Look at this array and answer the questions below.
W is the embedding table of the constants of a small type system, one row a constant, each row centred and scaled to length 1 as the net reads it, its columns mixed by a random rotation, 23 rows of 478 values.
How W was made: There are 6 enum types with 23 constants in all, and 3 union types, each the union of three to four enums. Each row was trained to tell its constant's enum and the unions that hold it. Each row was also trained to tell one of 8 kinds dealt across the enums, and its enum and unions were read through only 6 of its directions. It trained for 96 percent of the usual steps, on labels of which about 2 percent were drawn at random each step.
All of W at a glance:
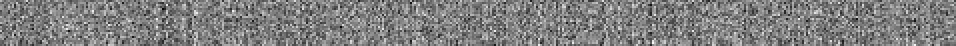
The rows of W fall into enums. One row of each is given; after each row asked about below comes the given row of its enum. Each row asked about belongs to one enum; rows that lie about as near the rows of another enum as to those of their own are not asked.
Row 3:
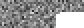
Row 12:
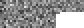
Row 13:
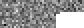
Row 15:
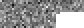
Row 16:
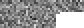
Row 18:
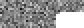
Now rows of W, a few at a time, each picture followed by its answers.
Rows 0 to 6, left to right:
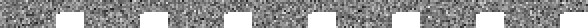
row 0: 15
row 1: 12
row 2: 3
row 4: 13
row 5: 16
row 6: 16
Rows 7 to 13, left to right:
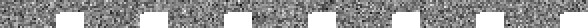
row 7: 12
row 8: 15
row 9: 13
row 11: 18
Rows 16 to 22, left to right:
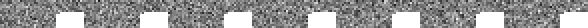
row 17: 3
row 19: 16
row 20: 12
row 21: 12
